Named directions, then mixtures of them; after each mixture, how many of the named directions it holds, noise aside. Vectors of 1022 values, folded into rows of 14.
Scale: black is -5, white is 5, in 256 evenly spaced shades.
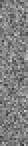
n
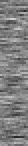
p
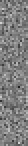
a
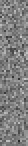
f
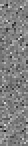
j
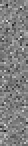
one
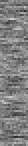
one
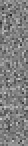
two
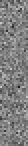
three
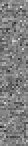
two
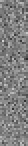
one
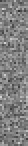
three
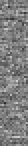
three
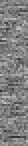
two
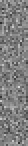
one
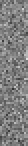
two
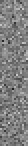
three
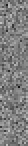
two
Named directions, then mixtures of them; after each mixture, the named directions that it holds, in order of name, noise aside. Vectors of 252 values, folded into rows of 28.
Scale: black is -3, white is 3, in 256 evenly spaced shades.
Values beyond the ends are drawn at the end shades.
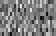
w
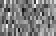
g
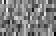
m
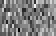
g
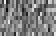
g, m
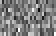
g, m, w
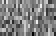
m, w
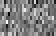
g, w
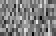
m, w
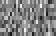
m, w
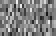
w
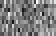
g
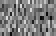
w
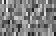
m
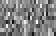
g, m, w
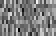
g, w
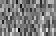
g, w
